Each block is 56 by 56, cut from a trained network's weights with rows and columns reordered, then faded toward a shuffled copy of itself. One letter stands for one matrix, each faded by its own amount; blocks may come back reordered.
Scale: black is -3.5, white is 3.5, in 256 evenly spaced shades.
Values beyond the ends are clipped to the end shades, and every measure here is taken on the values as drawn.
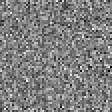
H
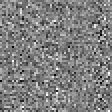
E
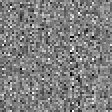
E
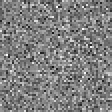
H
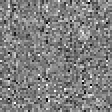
E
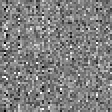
E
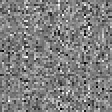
E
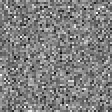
H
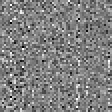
E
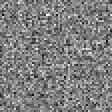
H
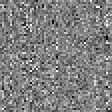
E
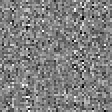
E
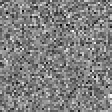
H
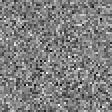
H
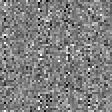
E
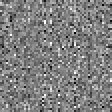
E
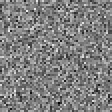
H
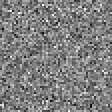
H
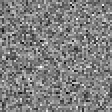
H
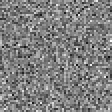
H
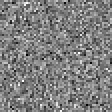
H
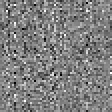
E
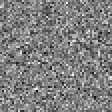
H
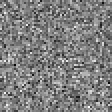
H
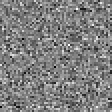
H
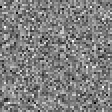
H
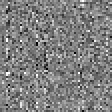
E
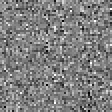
E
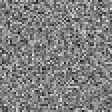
H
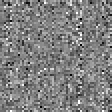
E
